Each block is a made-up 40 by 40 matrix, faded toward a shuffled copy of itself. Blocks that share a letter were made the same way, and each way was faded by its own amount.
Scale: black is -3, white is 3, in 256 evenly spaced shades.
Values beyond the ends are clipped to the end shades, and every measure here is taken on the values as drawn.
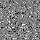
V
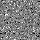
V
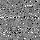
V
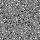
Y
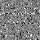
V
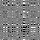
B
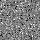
Y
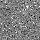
Y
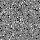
Y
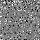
V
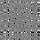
B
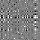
B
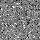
Y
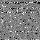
V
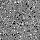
Y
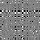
B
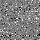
V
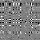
B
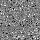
Y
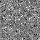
Y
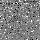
V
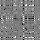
B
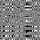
B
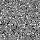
V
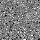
Y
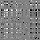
B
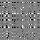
B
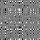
B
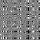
B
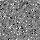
Y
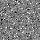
Y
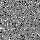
Y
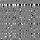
B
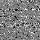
V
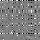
B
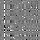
B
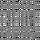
B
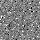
Y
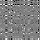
B
